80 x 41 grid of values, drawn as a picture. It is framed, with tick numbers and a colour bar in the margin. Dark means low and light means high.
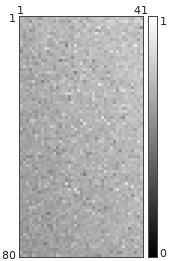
Slope: up to the top right. Average level on the scale: 70%. Odd rows or columns: none. Histogram: bell-shaped. Ninth with the highest average: top right. Mirror symmetry: none.
